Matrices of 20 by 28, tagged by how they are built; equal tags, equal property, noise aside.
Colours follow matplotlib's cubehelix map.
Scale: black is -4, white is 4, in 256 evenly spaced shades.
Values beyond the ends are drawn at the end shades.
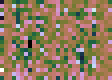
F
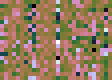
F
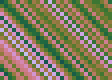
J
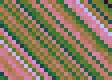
J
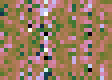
F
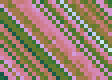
J
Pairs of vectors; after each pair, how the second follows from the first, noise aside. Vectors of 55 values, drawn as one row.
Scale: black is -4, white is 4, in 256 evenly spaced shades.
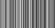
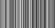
copied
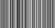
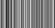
wrapped around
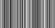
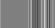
partly zeroed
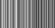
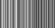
copied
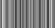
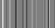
partly zeroed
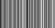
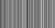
shrunk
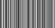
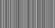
shrunk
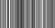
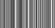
shuffled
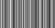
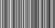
copied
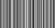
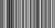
shuffled
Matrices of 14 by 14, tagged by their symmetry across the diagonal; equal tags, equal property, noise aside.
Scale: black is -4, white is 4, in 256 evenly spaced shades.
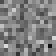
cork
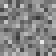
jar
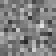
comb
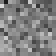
comb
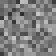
jar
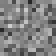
jar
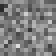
cork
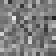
cork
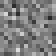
comb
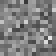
cork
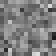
comb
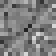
jar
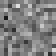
comb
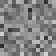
jar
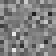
comb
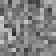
cork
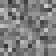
comb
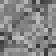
jar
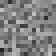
cork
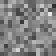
cork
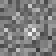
jar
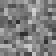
cork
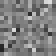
comb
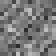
jar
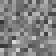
cork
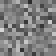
comb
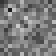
jar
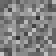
jar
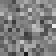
comb
